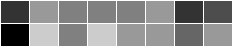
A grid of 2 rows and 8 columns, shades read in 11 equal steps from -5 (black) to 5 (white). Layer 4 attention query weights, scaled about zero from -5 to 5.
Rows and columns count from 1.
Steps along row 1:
up down same same up down up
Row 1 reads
-3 1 0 0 0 1 -3 -2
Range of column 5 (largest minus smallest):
1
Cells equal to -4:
0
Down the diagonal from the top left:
-3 3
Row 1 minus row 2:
2 -2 0 -3 -1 0 -2 -3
